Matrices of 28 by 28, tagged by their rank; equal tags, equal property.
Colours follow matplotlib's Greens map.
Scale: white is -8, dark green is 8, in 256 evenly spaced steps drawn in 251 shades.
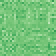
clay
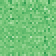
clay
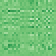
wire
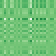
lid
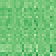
wire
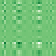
lid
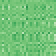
wire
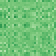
wire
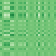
lid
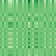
lid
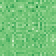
clay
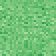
clay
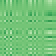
lid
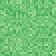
clay
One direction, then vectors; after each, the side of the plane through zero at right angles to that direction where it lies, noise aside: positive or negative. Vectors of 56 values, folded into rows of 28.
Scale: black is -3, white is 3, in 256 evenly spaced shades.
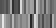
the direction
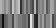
negative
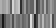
negative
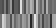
positive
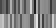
positive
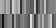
negative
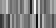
negative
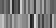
positive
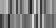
negative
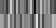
positive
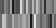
positive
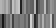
negative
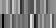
negative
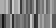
negative
